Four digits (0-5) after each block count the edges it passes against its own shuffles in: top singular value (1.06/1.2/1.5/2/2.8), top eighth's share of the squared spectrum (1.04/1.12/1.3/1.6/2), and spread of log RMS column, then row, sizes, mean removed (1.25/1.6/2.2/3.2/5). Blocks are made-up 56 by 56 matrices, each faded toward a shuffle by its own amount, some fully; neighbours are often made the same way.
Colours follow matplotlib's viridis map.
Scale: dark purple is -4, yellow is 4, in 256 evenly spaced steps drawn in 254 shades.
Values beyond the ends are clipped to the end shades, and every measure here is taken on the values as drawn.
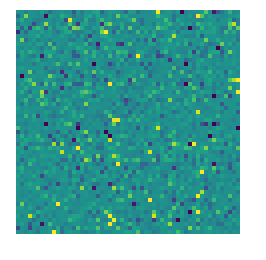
1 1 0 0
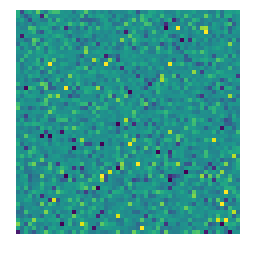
1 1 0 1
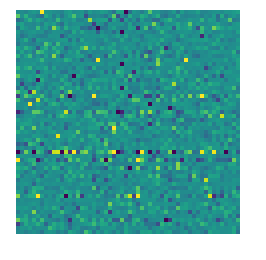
3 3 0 2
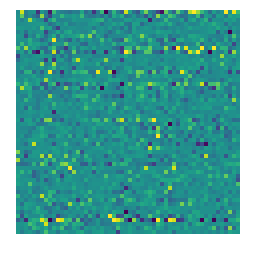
3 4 0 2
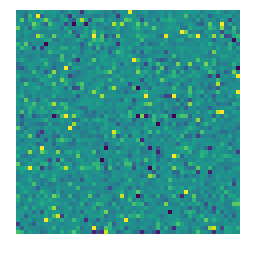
2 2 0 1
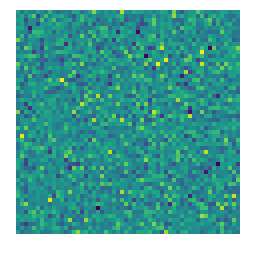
2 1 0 0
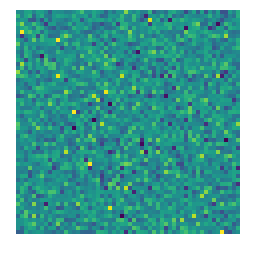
2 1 0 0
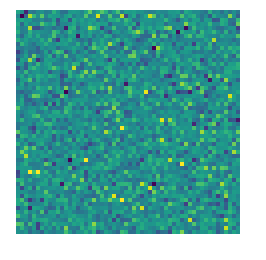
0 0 0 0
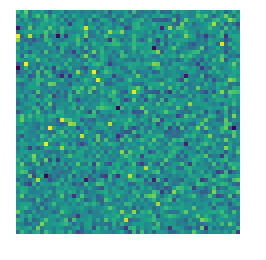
2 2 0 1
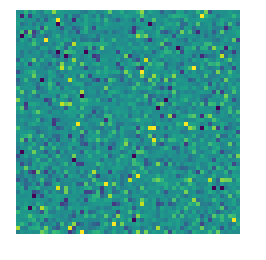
0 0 0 0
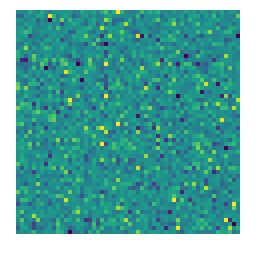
2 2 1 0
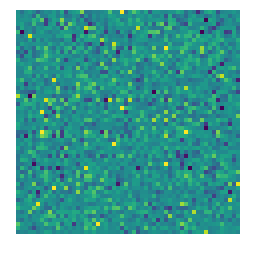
3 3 1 1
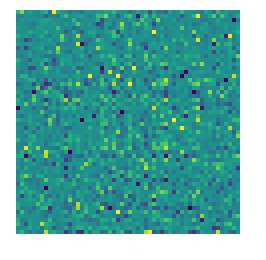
3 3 1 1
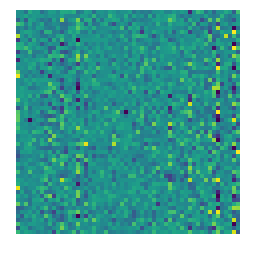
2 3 3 0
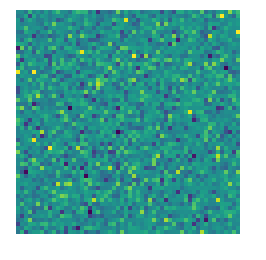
2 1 0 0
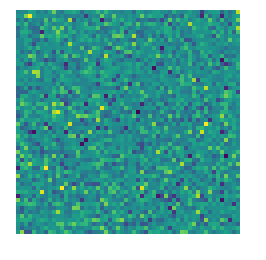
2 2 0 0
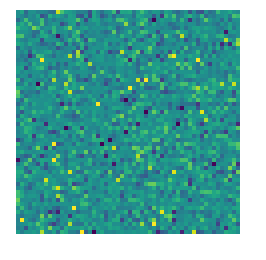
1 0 0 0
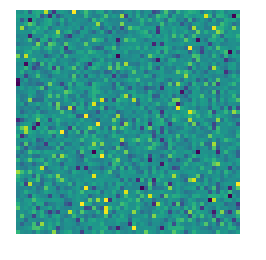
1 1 0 0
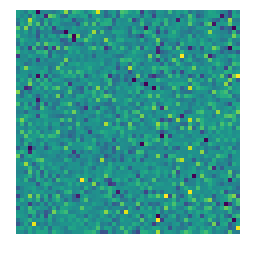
3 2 1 0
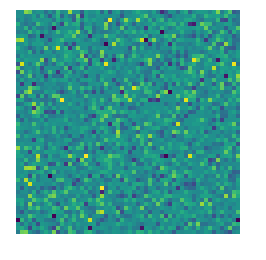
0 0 0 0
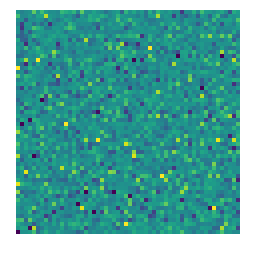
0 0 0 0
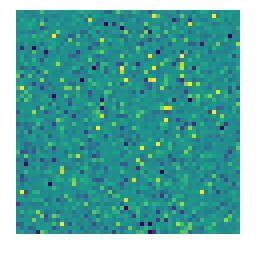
1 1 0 0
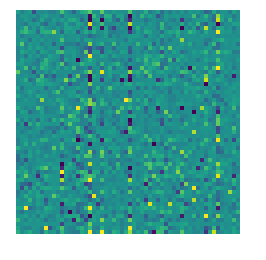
4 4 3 1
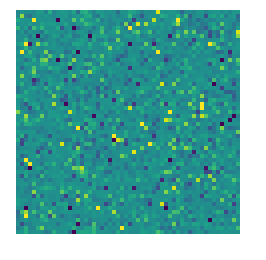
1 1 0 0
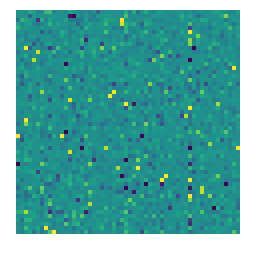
2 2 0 0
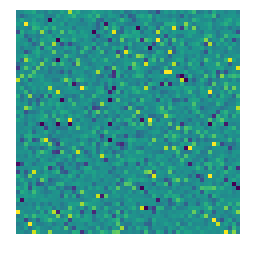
0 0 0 0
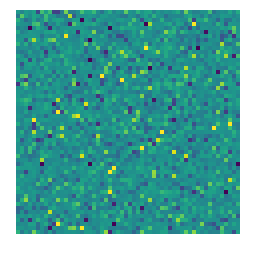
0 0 0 0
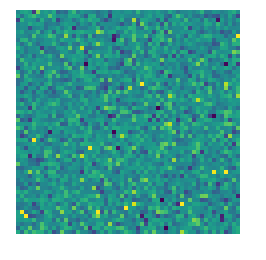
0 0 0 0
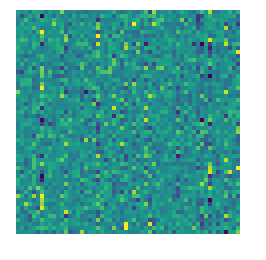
2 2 3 0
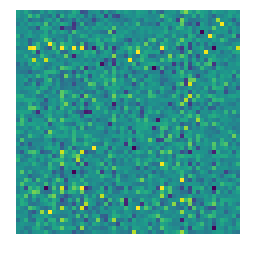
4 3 2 1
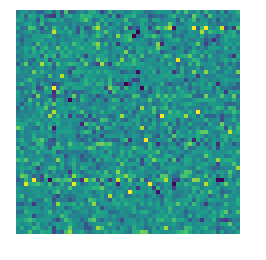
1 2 1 2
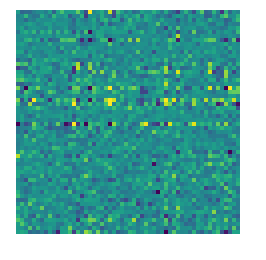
2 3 2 3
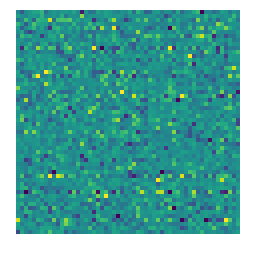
1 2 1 2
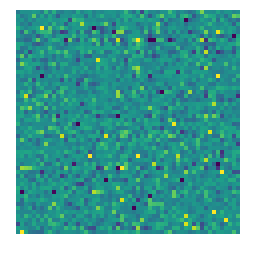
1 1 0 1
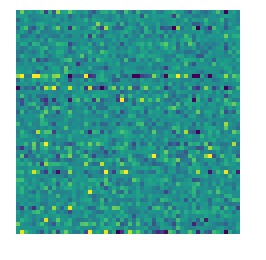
2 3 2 3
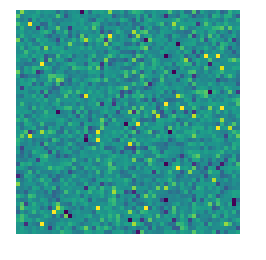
1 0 1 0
